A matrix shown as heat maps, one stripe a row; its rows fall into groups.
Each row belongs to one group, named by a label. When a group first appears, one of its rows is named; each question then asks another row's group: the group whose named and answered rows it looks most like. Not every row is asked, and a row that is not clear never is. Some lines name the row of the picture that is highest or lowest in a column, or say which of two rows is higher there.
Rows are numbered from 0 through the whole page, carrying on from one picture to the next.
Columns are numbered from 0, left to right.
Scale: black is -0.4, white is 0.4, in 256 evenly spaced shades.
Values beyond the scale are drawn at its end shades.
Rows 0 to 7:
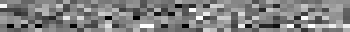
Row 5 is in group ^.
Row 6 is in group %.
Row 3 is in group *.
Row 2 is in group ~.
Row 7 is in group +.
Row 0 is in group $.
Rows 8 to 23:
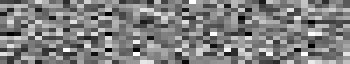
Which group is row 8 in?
~
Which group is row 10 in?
%
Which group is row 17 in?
^
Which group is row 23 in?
%
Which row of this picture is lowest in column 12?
17
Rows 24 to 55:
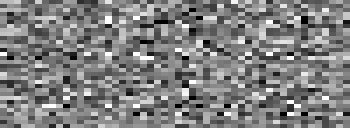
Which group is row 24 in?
^
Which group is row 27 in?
%
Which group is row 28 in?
+
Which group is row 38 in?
%
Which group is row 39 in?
^
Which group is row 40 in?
~
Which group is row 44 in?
~
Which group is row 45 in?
%
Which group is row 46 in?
$
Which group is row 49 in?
%
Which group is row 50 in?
+
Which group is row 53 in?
^
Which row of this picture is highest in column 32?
52
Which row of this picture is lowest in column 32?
50
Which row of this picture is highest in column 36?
47
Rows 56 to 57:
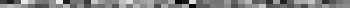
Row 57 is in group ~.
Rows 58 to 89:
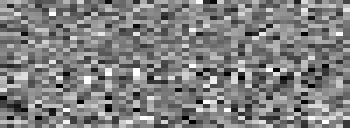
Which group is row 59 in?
%
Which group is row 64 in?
*
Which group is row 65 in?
~
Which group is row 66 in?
$
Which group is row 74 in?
~
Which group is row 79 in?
^
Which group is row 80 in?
+
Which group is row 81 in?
*
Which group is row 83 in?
+
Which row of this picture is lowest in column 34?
77
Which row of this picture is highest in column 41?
87
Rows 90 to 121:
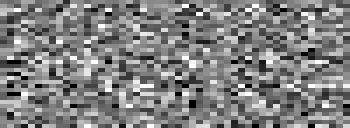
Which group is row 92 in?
^
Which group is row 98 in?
%
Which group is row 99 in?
*
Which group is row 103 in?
$
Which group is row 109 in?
$
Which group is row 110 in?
+
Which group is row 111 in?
%
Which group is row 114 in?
^
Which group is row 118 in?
*
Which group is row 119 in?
%
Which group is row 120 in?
^
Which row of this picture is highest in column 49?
111
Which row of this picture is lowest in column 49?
116
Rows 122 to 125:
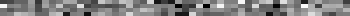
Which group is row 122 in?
*
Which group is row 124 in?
%
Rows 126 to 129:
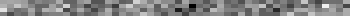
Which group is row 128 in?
+
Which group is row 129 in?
%
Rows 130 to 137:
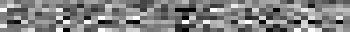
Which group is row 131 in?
^
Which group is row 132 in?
+
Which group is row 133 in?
%
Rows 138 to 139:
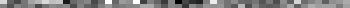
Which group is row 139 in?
%
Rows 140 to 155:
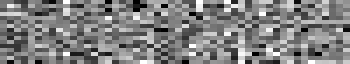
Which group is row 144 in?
+
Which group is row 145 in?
%
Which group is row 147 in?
*
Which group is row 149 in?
%
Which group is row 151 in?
~
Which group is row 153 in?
$
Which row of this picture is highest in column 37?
143
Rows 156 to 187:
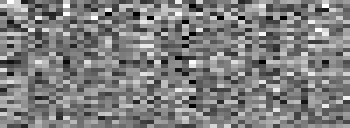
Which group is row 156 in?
$
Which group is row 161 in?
%
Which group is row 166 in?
^
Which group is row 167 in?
%
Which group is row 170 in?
+
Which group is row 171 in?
~
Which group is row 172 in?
~
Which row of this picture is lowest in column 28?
158
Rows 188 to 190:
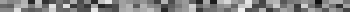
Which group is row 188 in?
^
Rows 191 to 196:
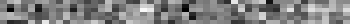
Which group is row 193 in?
%
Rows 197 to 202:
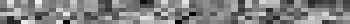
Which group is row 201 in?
%
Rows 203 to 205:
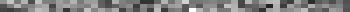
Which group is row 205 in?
~
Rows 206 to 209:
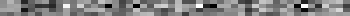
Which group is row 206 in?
$
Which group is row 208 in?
$
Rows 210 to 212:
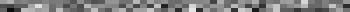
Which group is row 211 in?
~
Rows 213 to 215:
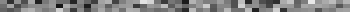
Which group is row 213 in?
%
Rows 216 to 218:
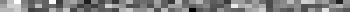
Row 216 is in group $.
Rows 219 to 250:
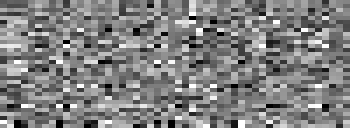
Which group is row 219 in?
~
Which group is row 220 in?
~
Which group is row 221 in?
^
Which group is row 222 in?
~
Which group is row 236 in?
^
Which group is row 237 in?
^
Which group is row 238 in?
~
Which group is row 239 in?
$
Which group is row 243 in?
+
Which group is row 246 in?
~
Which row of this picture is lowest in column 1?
245
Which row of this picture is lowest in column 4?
236
